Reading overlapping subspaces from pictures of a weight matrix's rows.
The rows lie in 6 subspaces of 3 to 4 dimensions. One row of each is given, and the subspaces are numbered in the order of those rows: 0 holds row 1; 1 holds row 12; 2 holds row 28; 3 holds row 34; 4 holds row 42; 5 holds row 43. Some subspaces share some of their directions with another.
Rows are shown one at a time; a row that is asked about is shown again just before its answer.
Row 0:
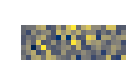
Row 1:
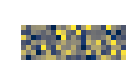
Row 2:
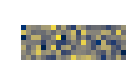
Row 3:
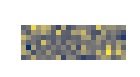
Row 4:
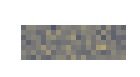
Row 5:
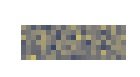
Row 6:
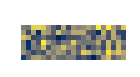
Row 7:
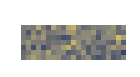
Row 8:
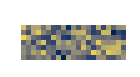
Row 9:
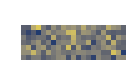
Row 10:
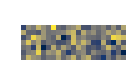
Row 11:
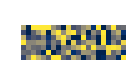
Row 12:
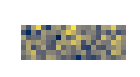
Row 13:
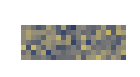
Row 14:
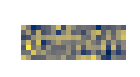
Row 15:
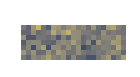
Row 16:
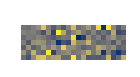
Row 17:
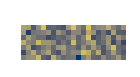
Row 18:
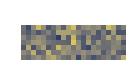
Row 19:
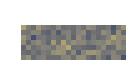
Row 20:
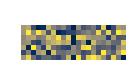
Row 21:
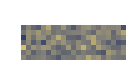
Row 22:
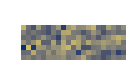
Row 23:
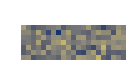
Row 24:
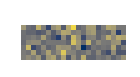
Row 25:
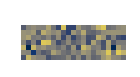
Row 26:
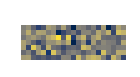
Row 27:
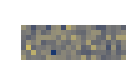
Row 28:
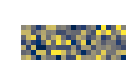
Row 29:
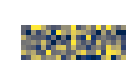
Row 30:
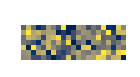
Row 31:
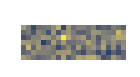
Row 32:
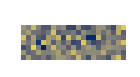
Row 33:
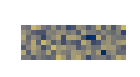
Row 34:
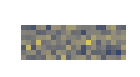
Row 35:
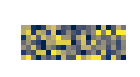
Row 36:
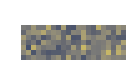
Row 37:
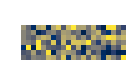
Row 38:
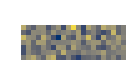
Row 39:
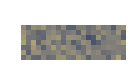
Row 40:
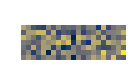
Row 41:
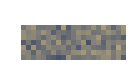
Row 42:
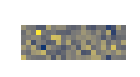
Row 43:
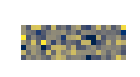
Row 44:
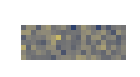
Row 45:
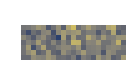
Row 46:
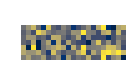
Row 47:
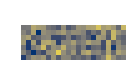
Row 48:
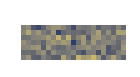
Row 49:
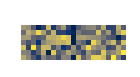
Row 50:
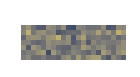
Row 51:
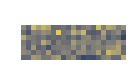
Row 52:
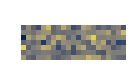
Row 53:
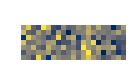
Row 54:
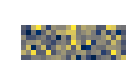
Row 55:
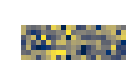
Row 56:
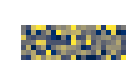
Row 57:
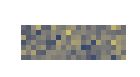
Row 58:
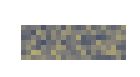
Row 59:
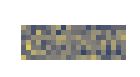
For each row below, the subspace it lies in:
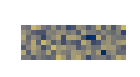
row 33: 5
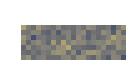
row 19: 4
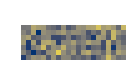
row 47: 4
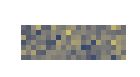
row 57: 1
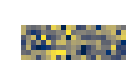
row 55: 2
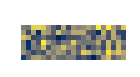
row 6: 4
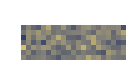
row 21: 5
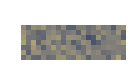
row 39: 5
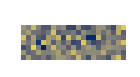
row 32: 5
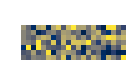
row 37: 3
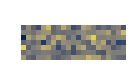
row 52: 5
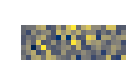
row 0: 5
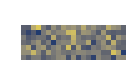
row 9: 1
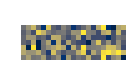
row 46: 3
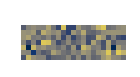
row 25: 4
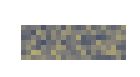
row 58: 3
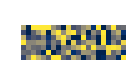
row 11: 2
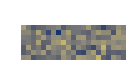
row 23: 4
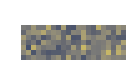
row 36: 2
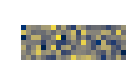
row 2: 0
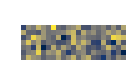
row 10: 0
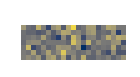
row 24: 2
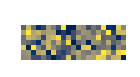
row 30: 2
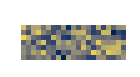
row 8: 4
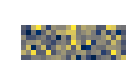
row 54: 1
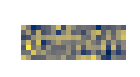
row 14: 4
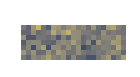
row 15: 1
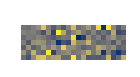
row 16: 1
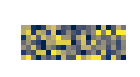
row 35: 2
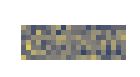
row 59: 4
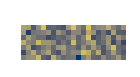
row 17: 1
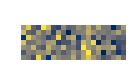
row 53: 1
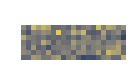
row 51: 2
